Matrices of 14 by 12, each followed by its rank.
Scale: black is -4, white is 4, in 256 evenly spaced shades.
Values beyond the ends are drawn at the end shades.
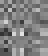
two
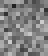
full rank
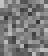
full rank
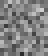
full rank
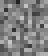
full rank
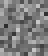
full rank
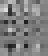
two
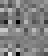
two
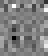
two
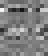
two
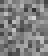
full rank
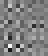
two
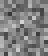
full rank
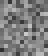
full rank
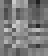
two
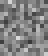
full rank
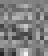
two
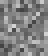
full rank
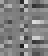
two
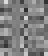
two
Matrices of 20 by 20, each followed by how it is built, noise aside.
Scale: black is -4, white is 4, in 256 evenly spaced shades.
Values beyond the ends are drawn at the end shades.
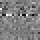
uneven rows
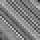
Toeplitz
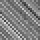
Toeplitz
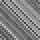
Toeplitz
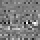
uneven rows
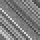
Toeplitz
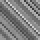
Toeplitz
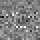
uneven rows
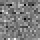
uneven rows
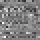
uneven rows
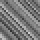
Toeplitz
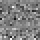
uneven rows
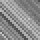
Toeplitz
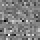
uneven rows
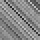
Toeplitz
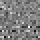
uneven rows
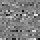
uneven rows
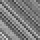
Toeplitz
